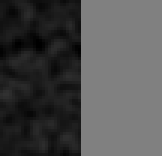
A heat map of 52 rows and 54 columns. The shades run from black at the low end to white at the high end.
It is made of 1 by 2 panels. Panel 1,1: very low, blotchy, faint in contrast. Panel 1,2: middling, flat.
